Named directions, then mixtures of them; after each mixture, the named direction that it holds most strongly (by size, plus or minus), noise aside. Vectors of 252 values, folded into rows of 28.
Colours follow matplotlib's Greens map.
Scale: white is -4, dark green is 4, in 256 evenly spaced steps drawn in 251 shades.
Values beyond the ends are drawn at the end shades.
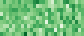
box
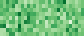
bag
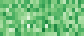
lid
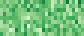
lid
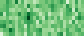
box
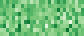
bag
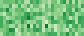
lid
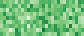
lid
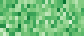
bag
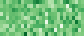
box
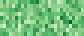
bag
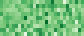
box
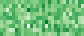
lid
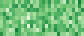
lid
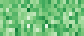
lid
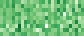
bag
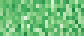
box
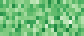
lid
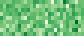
box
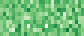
lid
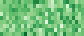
box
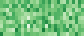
lid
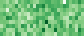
lid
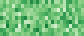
bag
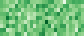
bag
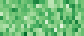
box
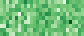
bag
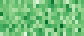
box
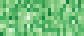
lid
